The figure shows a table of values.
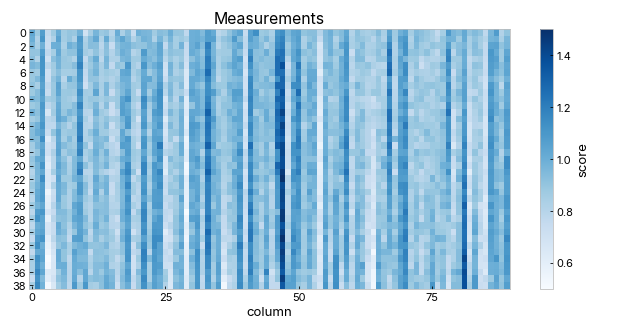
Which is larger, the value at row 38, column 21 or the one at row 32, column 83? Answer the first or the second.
the first
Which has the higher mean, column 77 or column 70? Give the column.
70
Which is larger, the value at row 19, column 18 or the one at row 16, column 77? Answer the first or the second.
the first
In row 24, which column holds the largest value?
47
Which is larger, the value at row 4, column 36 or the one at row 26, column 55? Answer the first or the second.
the second
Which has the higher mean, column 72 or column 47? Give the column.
47
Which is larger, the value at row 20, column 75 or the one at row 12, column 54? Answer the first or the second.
the first
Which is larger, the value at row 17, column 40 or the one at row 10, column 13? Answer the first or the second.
the second
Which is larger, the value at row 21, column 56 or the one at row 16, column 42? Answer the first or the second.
the second
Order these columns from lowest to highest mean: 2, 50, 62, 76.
76, 62, 2, 50
